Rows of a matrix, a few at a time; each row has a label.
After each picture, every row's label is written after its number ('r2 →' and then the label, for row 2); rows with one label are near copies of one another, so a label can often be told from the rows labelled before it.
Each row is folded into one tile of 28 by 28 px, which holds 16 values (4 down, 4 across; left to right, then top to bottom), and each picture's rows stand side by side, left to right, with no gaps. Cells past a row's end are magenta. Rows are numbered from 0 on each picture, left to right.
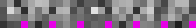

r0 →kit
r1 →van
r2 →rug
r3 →kit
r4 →van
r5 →rug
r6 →van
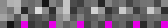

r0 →van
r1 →kit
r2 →rug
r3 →kit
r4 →kit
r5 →kit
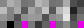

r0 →van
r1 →van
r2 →rug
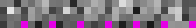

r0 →kit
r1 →van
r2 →kit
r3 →van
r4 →van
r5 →van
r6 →rug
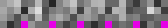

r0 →van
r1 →rug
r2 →van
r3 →van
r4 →rug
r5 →kit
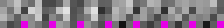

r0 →van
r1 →rug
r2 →rug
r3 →rug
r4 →van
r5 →van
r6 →van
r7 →van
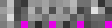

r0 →rug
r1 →van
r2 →van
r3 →kit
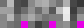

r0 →rug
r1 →van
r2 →rug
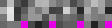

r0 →rug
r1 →van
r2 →kit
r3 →van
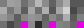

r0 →van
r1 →van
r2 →rug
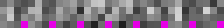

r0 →rug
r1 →rug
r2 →van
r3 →van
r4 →van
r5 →kit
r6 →rug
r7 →kit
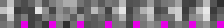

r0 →rug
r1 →kit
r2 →van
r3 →kit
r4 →rug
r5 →rug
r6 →rug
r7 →rug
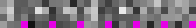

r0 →rug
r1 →kit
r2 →kit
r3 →rug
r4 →kit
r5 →van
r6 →van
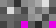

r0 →kit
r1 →van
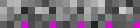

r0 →van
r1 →kit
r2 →van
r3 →van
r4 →kit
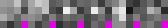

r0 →van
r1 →van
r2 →kit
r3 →kit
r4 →rug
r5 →kit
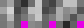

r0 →rug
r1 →rug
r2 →van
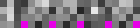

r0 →rug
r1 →van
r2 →van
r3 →kit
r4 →van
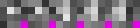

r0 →kit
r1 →kit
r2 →rug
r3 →rug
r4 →rug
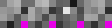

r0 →van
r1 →van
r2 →kit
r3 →van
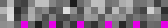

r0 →rug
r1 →van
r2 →kit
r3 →van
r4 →van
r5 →kit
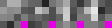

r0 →van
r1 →kit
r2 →rug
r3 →rug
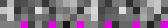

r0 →rug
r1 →kit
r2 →van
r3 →rug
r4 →kit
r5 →van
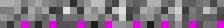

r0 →van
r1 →van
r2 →kit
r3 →van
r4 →rug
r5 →van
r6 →rug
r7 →kit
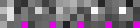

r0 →rug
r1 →kit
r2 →van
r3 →kit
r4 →kit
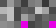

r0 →rug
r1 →kit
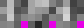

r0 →rug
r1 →van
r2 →rug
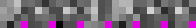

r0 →van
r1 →kit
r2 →kit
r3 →rug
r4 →van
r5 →kit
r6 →kit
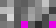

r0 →rug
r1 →van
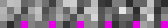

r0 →van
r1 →rug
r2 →van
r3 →rug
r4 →kit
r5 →rug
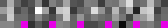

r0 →rug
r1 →kit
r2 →rug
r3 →kit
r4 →van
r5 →rug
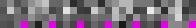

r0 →kit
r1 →van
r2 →kit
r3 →kit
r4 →van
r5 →kit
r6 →rug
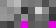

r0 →van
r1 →kit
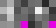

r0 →rug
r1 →kit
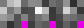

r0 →van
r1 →kit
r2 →kit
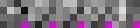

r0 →kit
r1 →van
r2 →van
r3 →van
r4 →rug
